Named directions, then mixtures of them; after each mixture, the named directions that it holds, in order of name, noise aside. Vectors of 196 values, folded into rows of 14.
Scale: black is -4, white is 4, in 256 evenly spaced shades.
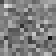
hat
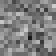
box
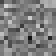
box, hat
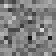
box, hat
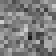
box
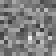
box, hat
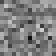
box, hat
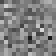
box, hat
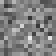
box, hat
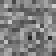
box, hat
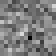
box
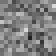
box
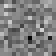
box, hat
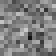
box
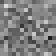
hat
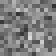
box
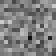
box, hat
